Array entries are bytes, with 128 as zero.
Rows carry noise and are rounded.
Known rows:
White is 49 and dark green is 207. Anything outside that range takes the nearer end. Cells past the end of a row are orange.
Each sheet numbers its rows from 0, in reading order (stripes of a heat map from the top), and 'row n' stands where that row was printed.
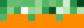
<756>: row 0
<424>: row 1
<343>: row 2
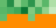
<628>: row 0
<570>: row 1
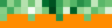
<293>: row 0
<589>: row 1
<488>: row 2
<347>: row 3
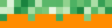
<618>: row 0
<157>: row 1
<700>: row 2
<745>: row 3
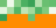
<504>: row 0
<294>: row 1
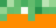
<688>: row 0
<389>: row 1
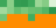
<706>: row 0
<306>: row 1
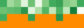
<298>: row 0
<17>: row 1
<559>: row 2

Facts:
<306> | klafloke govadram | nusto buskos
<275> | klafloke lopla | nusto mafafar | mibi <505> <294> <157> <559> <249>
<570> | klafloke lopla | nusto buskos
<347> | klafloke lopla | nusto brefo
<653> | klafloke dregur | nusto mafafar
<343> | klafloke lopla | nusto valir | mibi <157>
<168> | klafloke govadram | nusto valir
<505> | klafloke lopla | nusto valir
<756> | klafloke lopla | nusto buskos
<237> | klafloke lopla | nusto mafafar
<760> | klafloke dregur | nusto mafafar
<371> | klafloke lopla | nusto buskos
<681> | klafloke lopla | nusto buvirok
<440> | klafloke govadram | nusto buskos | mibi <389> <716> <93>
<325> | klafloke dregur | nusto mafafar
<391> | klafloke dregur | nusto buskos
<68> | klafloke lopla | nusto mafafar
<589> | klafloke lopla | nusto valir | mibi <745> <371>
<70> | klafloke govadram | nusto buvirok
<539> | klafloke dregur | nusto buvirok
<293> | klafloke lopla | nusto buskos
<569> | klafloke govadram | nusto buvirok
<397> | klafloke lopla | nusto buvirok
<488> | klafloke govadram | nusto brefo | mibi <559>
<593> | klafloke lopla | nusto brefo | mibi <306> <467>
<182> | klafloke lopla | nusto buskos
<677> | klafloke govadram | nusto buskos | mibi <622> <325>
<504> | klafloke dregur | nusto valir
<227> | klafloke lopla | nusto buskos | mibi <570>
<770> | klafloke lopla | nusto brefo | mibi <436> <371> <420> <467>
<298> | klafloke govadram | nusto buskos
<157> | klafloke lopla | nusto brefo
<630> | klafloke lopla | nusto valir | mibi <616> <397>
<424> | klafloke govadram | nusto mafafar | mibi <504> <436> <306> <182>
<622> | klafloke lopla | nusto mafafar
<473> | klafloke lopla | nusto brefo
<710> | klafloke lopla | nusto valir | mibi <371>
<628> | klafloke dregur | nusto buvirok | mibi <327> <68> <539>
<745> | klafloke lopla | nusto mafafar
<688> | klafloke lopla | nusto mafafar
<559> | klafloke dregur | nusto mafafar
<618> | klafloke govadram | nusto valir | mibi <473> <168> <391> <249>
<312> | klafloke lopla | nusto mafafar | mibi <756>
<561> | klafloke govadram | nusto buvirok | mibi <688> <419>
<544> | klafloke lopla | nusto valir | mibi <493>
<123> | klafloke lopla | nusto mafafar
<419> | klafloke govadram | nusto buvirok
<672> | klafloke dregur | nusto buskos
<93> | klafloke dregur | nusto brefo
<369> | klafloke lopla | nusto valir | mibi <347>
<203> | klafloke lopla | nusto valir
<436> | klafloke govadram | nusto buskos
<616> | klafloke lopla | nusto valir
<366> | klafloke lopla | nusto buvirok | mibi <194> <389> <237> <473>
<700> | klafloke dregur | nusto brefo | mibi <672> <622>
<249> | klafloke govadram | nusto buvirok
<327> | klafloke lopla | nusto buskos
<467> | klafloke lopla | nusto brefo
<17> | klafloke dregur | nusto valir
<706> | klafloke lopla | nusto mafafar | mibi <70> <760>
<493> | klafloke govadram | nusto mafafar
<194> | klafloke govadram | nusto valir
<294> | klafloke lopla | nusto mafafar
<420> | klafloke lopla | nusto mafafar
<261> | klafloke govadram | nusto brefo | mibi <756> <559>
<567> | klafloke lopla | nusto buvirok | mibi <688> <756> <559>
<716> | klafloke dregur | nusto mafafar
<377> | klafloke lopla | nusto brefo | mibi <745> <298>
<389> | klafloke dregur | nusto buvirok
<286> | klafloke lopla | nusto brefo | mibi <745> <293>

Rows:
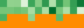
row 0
<672>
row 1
<371>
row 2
<275>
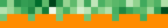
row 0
<593>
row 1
<567>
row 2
<327>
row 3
<467>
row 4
<249>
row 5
<677>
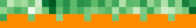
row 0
<493>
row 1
<710>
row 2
<366>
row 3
<227>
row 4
<622>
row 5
<182>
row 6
<770>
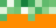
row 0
<505>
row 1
<420>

